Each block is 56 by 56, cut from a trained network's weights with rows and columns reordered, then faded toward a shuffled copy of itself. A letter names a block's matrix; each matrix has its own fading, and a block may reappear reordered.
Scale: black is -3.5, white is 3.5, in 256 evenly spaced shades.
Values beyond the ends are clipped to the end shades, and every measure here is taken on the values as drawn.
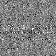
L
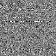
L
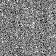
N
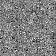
N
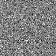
L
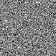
L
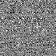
L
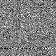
L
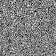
N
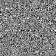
L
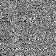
L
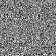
L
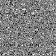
L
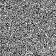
N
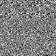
L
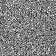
N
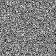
L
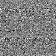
L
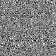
L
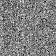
N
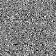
L
